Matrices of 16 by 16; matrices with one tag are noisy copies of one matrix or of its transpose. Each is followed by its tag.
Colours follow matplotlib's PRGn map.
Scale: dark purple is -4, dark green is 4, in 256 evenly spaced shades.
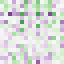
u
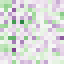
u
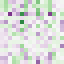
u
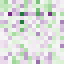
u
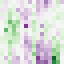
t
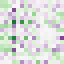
u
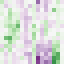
t
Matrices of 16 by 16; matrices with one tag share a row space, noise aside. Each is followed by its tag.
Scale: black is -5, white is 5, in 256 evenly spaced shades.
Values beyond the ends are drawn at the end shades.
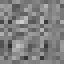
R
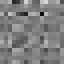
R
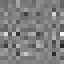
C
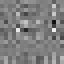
C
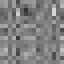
C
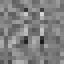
R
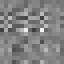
R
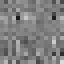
C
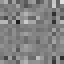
C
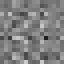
R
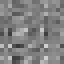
R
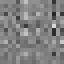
C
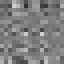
R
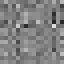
C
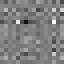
C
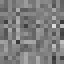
C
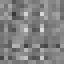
R
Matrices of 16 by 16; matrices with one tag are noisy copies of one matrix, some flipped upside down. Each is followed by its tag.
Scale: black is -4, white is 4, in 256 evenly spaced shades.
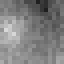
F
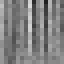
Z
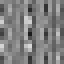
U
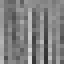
Z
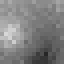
F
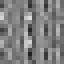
U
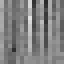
Z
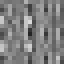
U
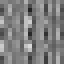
U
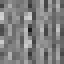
U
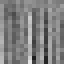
Z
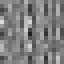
U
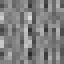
U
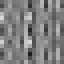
U
